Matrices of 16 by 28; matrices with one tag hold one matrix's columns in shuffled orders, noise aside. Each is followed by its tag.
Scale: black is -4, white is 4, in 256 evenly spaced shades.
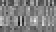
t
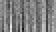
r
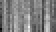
r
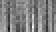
r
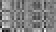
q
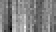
r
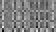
q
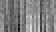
r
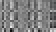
q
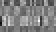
t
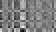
q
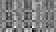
q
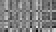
q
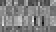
t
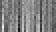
r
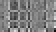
q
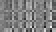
q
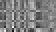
q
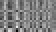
q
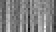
r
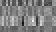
t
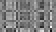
q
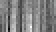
r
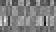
t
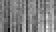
r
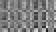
q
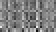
q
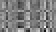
q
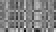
q
